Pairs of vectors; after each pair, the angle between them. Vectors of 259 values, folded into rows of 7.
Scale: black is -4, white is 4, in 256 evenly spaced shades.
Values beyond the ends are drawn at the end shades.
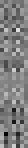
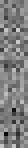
nearly parallel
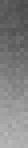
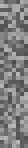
orthogonal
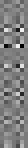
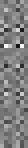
nearly opposite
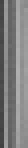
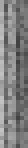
nearly opposite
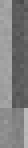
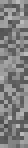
orthogonal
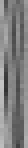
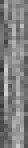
nearly opposite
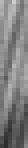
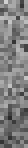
partly aligned
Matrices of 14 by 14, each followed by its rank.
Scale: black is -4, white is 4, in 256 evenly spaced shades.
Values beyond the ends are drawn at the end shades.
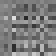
two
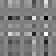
one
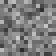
full rank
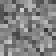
full rank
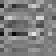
two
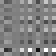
one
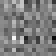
two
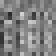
two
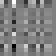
one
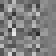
two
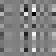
one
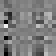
two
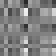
one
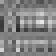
two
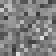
full rank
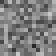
full rank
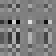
one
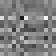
two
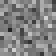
full rank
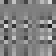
one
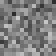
full rank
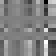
one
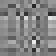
two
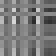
one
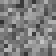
full rank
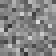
full rank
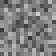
full rank
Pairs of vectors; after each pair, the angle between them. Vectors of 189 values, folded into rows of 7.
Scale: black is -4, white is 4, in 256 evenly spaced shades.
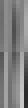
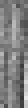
nearly opposite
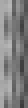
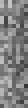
partly aligned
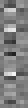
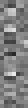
nearly parallel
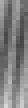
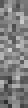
partly opposed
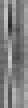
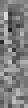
partly aligned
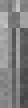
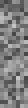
orthogonal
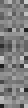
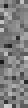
orthogonal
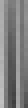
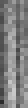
nearly opposite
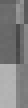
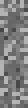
orthogonal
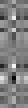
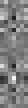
nearly opposite
